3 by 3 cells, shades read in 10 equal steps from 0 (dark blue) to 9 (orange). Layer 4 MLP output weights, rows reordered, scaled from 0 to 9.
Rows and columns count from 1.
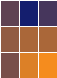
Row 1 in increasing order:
0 2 3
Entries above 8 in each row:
0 0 1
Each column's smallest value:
3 0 2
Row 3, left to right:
4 8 9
